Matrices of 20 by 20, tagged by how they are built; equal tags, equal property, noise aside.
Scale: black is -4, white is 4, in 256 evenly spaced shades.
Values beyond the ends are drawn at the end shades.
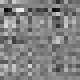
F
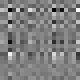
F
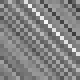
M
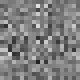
F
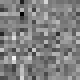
F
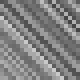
M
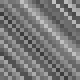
M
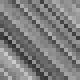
M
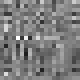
F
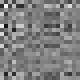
F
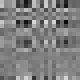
F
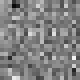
F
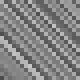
M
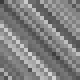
M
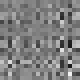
F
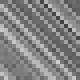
M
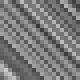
M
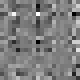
F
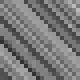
M
